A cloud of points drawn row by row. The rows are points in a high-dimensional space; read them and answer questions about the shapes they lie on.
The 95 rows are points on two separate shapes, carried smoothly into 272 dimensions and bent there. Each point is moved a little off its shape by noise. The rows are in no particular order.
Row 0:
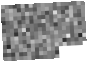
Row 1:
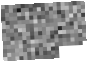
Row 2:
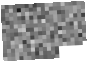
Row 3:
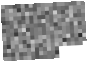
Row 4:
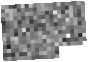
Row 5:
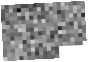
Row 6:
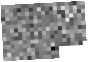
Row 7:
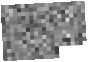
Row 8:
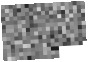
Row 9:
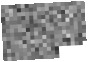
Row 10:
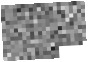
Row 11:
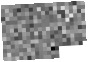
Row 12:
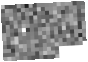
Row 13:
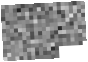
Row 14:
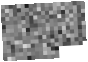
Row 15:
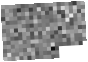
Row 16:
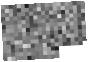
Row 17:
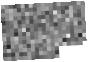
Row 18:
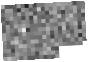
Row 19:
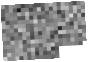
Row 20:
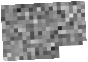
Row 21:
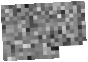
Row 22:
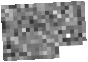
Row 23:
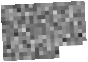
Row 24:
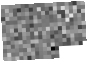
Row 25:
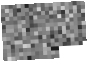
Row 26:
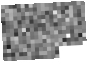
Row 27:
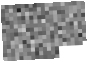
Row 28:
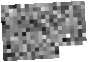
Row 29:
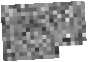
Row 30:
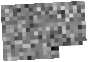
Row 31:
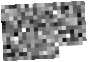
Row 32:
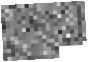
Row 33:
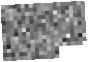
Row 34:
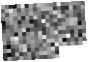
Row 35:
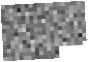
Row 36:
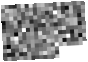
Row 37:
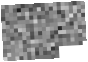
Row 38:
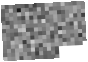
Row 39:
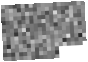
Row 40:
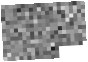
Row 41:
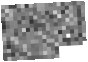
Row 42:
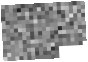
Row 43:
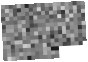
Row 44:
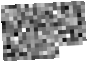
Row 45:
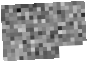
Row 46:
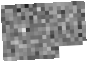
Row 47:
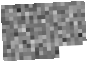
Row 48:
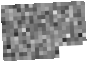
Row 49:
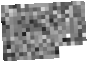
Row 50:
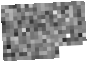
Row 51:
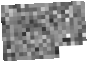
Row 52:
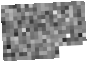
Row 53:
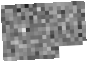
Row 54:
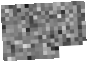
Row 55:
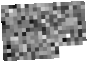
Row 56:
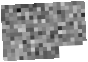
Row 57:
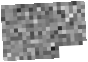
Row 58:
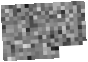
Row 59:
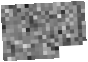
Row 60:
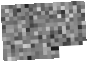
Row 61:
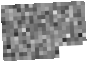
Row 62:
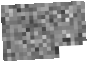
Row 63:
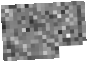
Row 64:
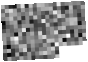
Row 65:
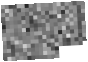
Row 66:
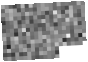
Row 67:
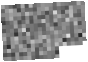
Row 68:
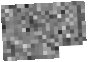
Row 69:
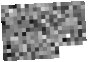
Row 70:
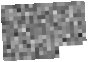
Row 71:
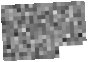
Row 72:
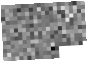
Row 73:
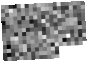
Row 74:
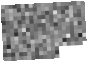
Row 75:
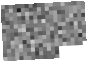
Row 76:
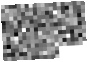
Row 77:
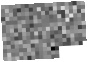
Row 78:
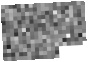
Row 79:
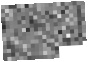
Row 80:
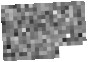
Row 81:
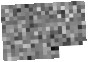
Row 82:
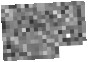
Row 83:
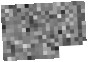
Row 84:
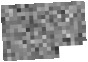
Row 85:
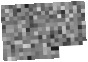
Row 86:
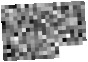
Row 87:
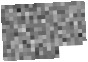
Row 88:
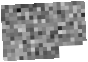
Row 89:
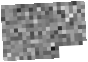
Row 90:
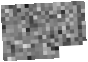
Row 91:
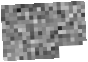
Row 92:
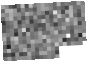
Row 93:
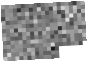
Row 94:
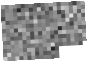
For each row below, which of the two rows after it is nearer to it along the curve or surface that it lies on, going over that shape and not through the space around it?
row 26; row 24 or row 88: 88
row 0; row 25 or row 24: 25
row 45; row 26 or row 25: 26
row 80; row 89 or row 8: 8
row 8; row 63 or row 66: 63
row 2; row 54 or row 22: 22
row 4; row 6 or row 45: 45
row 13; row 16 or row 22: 16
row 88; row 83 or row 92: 92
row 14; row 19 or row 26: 26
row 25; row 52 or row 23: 52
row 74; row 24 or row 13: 13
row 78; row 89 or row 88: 88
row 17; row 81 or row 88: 88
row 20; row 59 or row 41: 59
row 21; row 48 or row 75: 48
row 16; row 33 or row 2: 33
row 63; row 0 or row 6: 0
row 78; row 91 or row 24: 91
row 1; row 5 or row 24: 5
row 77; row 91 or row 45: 91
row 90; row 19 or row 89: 89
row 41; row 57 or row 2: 2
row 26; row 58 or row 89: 58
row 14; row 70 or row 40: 40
